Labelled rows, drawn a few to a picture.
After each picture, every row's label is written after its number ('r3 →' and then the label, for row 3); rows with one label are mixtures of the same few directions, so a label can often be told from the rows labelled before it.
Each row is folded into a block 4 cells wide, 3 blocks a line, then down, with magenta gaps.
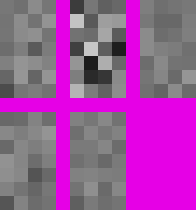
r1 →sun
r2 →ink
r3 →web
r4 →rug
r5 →sun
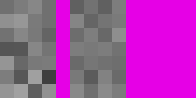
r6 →web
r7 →sun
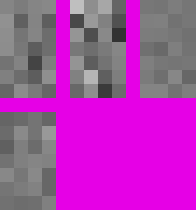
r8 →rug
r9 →sun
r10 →web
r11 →rug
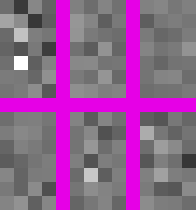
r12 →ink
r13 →web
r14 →ink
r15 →web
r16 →ink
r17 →ink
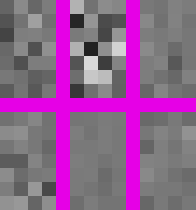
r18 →web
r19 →ink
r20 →rug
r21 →web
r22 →rug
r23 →rug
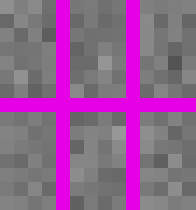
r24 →sun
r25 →rug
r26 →rug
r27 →web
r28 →rug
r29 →web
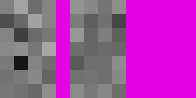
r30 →ink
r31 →rug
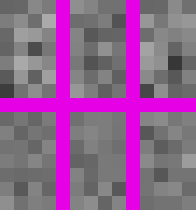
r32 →sun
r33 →sun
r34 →rug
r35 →sun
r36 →web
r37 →ink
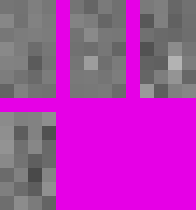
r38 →rug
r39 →ink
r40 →rug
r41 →rug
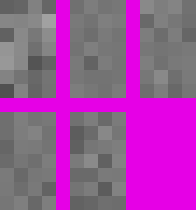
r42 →rug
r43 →ink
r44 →sun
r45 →web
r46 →web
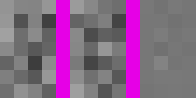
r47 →rug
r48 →sun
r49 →ink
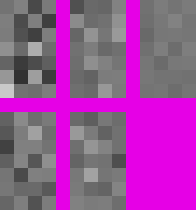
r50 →sun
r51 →sun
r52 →web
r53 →web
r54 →ink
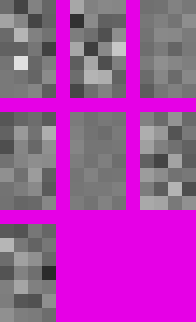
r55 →ink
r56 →ink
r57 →sun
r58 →rug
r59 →web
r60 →web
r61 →ink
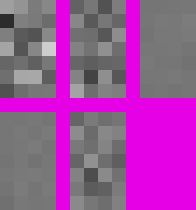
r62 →ink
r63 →sun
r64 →rug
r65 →sun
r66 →ink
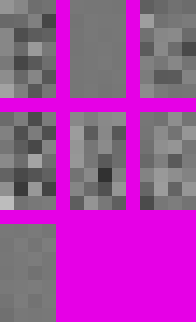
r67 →sun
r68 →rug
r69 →ink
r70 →sun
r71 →rug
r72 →sun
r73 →sun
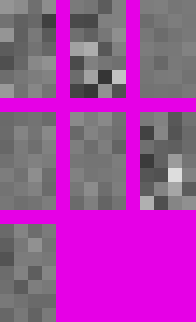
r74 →rug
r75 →web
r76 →ink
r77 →rug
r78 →sun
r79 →rug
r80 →web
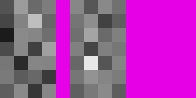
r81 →web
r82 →ink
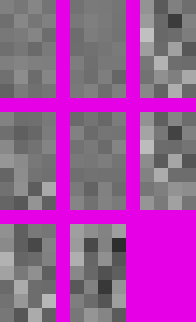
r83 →sun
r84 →web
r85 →web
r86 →web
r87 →sun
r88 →web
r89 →web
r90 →rug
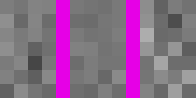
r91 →rug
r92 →web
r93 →web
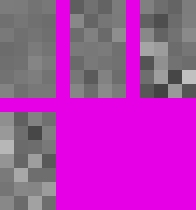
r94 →rug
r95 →sun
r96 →web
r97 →web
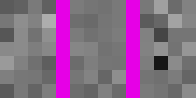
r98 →rug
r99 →web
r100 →ink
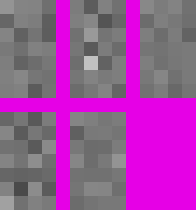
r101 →sun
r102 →ink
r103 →sun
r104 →sun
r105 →ink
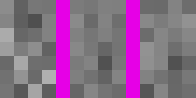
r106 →web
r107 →rug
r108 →rug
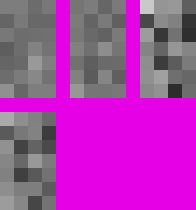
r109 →rug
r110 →sun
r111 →sun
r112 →sun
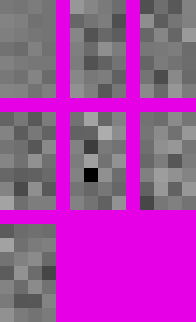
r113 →web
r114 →sun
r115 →sun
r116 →sun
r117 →ink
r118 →sun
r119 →ink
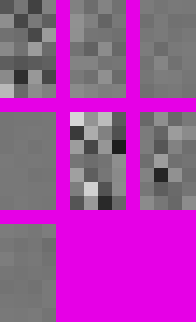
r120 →sun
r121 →web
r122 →ink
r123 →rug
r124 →sun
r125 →ink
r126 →rug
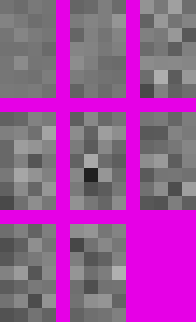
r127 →ink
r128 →rug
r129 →sun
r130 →sun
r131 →ink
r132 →web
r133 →web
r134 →ink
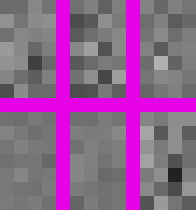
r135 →rug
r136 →web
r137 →ink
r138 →ink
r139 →rug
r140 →rug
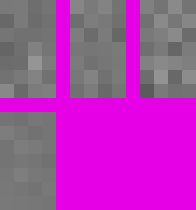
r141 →rug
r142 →sun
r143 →sun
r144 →ink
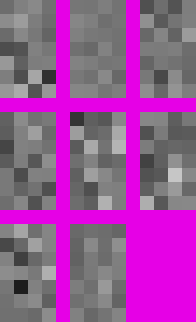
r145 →web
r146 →web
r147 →sun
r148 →web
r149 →sun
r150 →rug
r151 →ink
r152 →rug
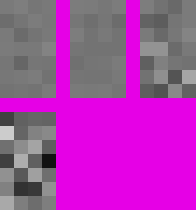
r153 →ink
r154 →rug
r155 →web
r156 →ink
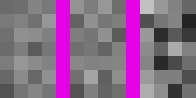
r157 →sun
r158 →sun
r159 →sun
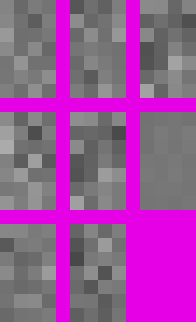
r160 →web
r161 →sun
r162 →rug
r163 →web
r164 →rug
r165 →rug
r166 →ink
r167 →web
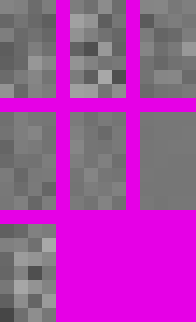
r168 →rug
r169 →web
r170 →ink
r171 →web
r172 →web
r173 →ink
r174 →sun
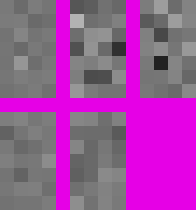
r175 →ink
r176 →ink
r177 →ink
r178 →ink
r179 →rug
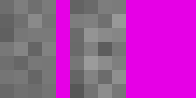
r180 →web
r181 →sun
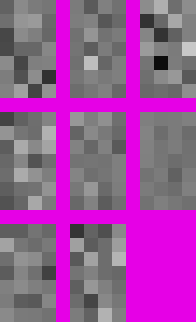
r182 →web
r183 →ink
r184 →ink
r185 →sun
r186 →sun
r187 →rug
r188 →ink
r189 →sun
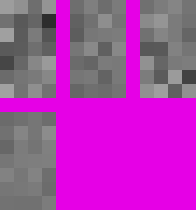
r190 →rug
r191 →web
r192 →web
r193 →rug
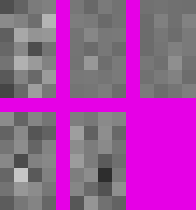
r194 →sun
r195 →ink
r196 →rug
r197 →ink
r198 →rug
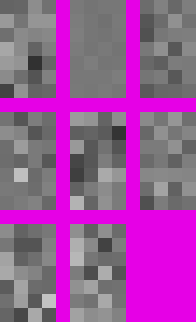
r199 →rug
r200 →web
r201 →web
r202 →ink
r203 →rug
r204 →sun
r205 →web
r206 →web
